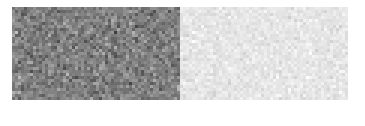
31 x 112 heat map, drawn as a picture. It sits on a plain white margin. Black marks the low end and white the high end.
It is made of 1 by 2 panels. Panel 1,1: middling, fine-grained. Panel 1,2: very high, fine-grained, faint in contrast.
